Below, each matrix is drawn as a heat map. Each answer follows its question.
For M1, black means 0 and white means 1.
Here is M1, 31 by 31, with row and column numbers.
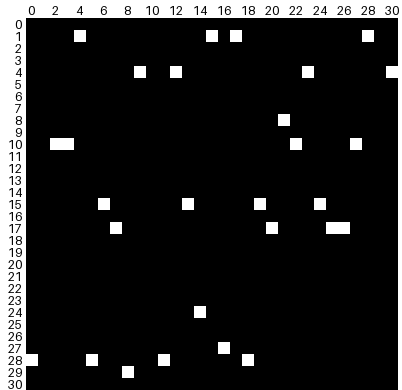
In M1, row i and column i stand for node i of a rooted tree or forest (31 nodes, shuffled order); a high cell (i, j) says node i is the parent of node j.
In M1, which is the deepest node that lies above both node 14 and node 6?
15
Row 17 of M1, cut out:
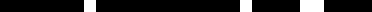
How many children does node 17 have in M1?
4
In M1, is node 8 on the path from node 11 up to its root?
no
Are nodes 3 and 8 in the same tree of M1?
no
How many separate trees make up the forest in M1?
3
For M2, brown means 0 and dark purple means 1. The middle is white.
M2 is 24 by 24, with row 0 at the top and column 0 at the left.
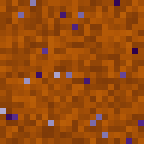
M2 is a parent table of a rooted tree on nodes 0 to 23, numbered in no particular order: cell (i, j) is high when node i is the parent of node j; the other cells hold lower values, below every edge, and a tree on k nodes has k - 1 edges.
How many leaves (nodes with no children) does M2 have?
13
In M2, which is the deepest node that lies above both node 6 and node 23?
12
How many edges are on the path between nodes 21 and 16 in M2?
8
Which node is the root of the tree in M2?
18
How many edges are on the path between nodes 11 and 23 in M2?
3
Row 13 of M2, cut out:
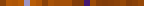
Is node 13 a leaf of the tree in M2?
no
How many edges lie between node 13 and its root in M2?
4
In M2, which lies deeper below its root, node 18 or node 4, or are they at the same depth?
node 4
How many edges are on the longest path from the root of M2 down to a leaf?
10
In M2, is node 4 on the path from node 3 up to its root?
no
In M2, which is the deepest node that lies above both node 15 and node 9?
12
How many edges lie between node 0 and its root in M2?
1
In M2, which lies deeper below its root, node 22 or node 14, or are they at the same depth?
node 22
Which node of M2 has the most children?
12
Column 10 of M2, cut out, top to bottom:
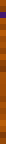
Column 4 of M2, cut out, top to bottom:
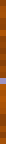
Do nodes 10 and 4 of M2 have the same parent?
no
